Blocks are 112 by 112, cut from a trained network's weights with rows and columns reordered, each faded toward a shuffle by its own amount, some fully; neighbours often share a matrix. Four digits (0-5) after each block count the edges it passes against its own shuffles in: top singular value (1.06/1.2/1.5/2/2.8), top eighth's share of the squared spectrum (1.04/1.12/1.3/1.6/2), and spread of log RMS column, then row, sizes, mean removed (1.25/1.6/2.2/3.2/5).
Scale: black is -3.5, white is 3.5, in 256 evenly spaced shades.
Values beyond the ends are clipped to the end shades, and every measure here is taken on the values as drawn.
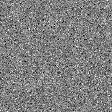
2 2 0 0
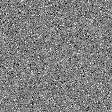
0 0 0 0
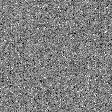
1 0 0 0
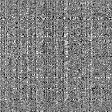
4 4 2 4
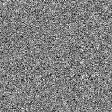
3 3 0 2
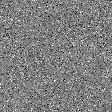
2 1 0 0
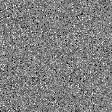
2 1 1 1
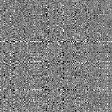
4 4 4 2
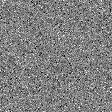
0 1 0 0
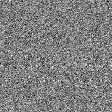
3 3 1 2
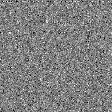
2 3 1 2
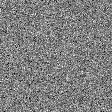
0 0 0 0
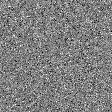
0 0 0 0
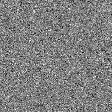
2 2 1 1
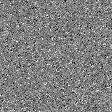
2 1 0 0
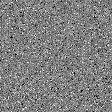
1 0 0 0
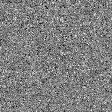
1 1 0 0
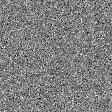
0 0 0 0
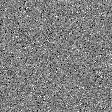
0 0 0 0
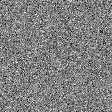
1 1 0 0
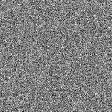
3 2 0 1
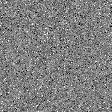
2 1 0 0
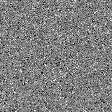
2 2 1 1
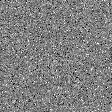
1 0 0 0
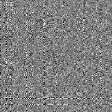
4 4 3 2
